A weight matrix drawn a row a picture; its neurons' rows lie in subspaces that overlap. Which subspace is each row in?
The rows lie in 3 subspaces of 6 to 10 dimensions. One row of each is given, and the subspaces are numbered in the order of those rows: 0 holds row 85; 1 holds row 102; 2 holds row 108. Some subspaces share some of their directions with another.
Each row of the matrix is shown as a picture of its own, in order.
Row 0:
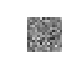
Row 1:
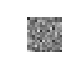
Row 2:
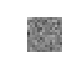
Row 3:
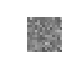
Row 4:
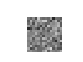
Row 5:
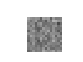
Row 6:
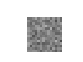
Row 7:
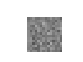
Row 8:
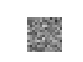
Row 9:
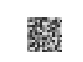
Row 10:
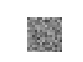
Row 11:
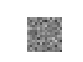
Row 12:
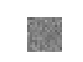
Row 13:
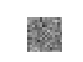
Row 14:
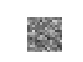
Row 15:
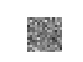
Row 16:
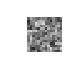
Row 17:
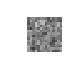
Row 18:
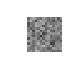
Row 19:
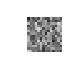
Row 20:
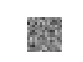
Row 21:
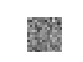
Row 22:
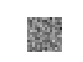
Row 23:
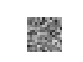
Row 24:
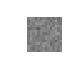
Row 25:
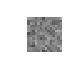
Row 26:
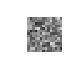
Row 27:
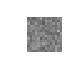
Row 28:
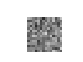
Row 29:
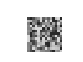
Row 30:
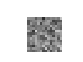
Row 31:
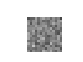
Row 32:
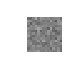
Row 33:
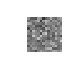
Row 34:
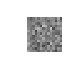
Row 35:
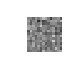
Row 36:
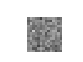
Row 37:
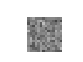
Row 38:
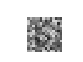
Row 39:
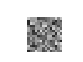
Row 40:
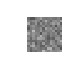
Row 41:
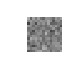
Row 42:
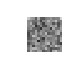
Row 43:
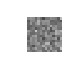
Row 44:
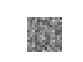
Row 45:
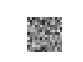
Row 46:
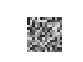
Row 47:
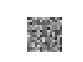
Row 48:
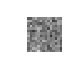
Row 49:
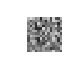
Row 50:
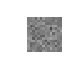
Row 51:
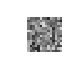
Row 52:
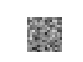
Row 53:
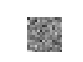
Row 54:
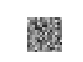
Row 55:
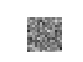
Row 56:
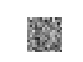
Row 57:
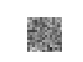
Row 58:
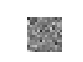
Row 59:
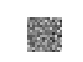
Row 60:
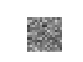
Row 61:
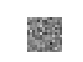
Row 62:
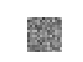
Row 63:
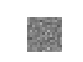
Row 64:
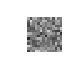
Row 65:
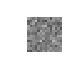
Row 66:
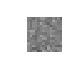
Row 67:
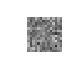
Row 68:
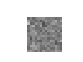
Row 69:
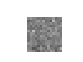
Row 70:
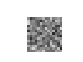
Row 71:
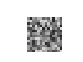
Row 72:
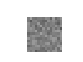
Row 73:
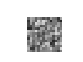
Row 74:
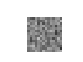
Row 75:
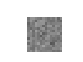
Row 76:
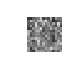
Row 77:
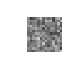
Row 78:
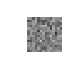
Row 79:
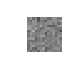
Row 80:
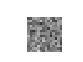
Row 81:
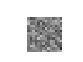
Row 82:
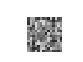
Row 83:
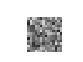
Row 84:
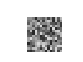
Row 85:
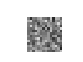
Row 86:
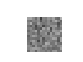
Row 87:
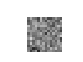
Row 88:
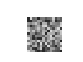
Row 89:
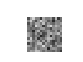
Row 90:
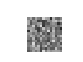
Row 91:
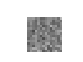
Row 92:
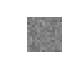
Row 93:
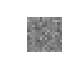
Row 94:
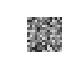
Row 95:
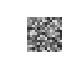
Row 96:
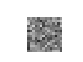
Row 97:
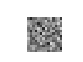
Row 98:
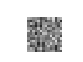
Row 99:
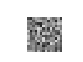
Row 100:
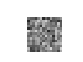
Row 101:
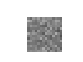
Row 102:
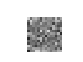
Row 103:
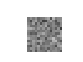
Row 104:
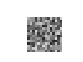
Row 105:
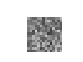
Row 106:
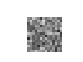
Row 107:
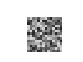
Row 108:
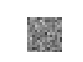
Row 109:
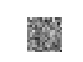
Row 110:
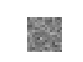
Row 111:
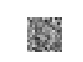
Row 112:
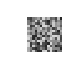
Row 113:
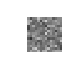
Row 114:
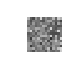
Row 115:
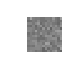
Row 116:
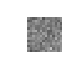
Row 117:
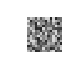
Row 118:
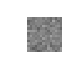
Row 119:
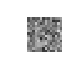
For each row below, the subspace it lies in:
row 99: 2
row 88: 1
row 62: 2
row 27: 1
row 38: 1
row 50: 2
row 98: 2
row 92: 1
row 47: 2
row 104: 2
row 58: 1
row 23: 2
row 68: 1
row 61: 0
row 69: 2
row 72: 1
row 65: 1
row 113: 2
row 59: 2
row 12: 0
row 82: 2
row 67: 2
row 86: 2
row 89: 2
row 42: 0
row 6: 2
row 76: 0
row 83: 1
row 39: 1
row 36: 2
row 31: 0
